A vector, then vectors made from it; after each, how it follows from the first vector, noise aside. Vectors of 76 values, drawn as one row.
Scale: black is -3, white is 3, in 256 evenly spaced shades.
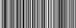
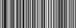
copied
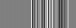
partly zeroed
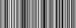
wrapped around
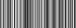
wrapped around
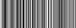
copied
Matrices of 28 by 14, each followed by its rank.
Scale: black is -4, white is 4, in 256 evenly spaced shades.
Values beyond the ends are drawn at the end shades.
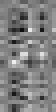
two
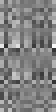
two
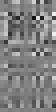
two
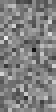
full rank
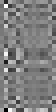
two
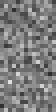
full rank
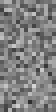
full rank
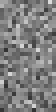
full rank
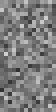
full rank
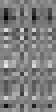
two
